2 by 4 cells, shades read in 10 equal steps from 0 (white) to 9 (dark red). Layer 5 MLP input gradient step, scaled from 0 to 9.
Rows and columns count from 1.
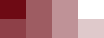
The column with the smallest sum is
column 4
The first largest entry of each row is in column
1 1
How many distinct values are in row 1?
4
